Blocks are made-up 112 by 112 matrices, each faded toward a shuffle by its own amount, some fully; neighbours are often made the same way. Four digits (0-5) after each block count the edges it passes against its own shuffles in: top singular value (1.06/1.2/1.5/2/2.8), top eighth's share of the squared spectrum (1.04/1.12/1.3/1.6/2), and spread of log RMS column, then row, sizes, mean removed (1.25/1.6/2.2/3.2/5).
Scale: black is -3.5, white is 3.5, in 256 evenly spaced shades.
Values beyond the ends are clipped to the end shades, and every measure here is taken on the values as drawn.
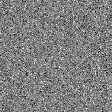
3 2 1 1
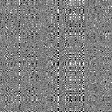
5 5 4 3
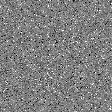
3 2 1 0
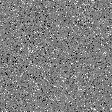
2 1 0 0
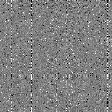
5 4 2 1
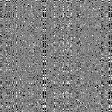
5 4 3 2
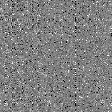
4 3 2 1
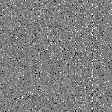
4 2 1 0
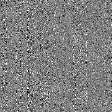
1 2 4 0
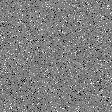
2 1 0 0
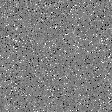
2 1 0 0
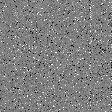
3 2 1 0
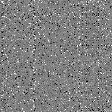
4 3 2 1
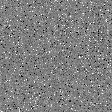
2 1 0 0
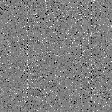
4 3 2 1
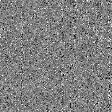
1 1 3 0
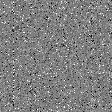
2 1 1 0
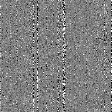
3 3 4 0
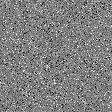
0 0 0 0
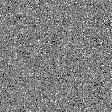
3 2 0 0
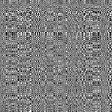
5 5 4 4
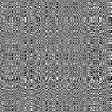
5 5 4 4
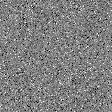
2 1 0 0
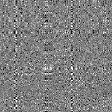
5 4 3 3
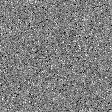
1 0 0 0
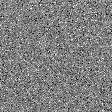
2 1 0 0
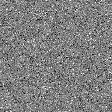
2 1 0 0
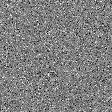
0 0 0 0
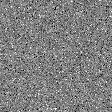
0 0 0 0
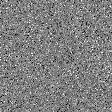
0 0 0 0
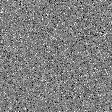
0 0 0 0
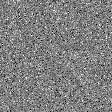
1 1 0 0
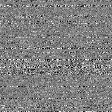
2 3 0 4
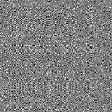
5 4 2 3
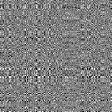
5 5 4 4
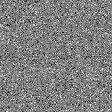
3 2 1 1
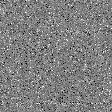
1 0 0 1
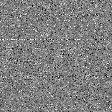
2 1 0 2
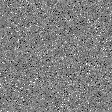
0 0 0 0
